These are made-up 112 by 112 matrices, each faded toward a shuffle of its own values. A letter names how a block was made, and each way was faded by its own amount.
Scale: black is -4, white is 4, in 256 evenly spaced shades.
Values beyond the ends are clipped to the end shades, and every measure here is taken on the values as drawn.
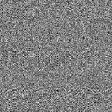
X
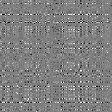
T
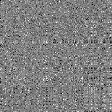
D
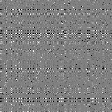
T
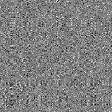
D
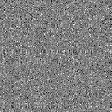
D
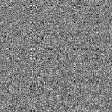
X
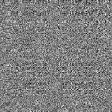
X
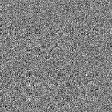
X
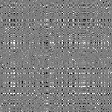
T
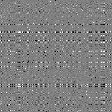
T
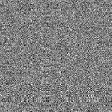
X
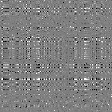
T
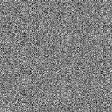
X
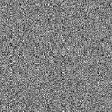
X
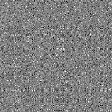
D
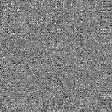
D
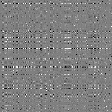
T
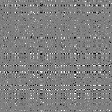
T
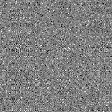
D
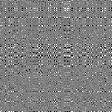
T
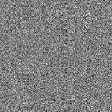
X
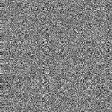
X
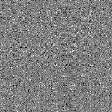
D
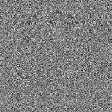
X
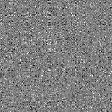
D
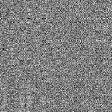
X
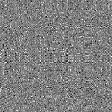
D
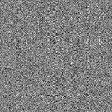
X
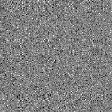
D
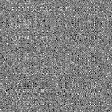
D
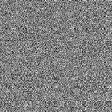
X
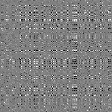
T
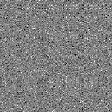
D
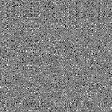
D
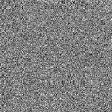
X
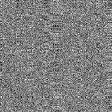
X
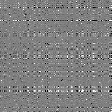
T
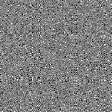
D
